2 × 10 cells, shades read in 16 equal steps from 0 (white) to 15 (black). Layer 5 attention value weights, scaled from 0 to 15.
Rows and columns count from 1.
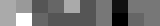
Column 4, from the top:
9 10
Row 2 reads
5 0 9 10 10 10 8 15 9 8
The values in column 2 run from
0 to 6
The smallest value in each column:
5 0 9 9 5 10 8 14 8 8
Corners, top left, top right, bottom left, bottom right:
5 8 5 8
